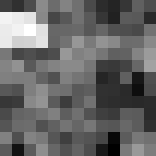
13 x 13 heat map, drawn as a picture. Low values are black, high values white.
Values change most from cell to cell in the top left. In the top left lies a patch that is higher than the rest. The top left is the ninth with the highest average.
